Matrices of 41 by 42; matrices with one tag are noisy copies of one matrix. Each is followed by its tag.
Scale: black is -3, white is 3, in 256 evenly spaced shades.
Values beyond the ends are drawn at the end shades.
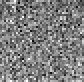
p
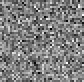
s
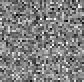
s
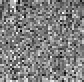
p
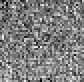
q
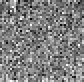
p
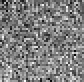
q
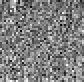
p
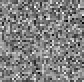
s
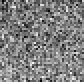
q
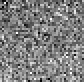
q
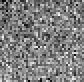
q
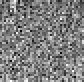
p
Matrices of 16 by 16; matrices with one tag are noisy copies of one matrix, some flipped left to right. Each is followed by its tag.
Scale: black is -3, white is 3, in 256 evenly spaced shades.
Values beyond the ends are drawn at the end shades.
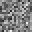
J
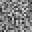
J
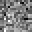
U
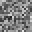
J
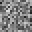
J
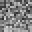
U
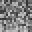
U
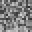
U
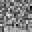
U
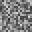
J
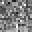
U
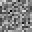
J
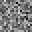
J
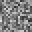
J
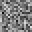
J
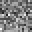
U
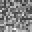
U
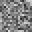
J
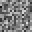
J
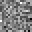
J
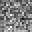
U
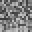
U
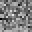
U
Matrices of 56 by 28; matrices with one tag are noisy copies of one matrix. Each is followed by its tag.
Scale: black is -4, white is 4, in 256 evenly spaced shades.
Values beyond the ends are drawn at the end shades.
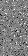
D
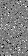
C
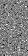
C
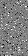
C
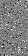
C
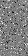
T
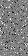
T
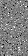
C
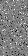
D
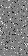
T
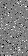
C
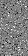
C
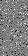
D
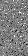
D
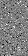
C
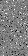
D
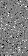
C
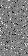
T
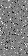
T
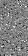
C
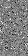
T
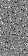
T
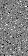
C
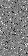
T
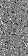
T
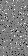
D
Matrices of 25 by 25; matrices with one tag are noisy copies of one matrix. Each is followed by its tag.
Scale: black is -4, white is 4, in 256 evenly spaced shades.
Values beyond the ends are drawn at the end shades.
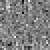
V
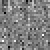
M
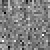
M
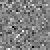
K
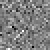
K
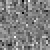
V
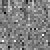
M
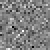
K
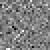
K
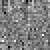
M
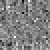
V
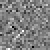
K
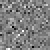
K
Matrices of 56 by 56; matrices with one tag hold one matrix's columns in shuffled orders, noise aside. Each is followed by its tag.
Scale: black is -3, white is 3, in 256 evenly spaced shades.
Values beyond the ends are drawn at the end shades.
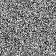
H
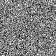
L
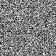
H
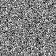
H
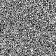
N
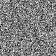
N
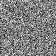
L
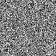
N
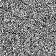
H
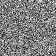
L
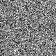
N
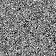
H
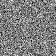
L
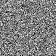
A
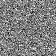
A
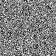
L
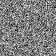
N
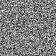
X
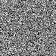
A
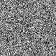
H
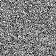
X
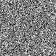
N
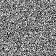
A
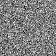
X
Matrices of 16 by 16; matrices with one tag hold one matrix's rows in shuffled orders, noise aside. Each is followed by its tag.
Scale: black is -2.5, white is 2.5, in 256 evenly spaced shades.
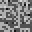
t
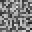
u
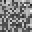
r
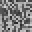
r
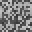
r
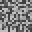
u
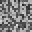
u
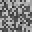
r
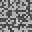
u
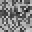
r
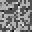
t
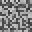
u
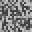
r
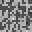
u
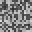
r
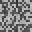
r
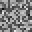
u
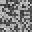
t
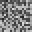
r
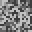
t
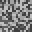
u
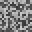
u
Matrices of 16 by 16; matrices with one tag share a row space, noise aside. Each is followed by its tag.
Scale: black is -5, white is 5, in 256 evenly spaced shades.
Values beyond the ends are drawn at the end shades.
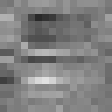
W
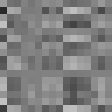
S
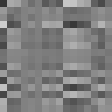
S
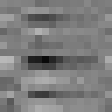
W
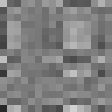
S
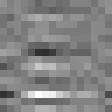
W
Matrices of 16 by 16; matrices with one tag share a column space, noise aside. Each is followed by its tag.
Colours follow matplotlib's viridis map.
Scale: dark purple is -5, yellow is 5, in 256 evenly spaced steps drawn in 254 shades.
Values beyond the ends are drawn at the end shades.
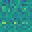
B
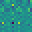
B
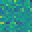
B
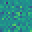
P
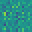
P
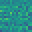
P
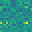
B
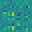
P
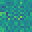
P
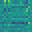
B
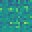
B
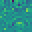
B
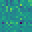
B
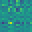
B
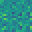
P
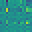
B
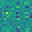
P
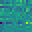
B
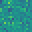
B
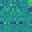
B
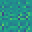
P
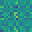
P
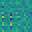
P
